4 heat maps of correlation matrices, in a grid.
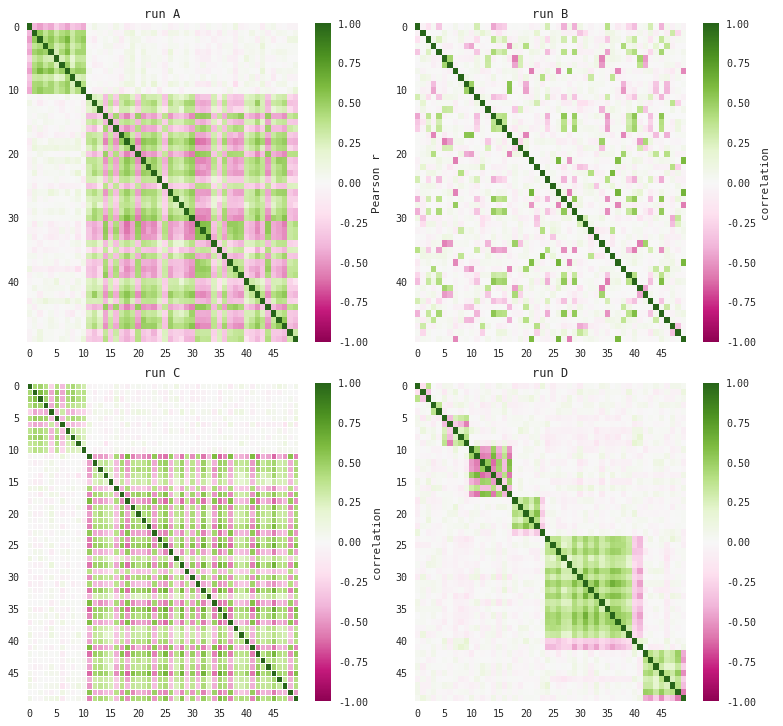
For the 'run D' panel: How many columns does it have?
50
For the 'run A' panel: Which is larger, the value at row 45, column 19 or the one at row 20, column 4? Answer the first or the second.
the first
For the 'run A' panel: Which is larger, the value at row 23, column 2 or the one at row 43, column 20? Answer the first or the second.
the first
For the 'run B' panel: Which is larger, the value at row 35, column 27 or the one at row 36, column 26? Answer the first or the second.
the second
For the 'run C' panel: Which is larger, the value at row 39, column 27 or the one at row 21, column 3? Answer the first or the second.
the first
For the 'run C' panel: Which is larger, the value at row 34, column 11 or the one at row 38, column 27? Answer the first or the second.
the first
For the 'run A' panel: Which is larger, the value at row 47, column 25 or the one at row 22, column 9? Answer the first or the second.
the second
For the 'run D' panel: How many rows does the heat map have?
50
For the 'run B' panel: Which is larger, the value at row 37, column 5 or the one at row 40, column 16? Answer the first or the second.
the second
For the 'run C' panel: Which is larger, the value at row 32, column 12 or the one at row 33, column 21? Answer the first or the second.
the first
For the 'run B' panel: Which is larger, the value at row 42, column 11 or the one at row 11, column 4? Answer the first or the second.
the first
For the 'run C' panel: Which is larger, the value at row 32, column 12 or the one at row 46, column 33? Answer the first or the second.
the first
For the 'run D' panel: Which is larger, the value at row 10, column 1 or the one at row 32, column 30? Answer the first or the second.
the second
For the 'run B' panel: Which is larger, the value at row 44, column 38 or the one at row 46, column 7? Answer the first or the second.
the first
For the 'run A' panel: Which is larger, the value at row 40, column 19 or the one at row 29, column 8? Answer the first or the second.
the first
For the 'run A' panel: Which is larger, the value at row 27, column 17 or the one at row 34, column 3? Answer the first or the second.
the first
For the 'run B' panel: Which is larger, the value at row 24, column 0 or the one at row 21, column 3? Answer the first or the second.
the first
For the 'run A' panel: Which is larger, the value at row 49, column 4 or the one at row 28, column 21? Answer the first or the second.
the second
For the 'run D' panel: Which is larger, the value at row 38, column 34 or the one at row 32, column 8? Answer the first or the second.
the first
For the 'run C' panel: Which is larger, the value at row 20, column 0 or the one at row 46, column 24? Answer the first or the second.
the second
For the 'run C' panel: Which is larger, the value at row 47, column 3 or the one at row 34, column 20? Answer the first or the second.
the first
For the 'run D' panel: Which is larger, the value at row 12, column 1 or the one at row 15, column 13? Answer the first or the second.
the second
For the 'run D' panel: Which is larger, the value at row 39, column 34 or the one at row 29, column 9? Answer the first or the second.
the first
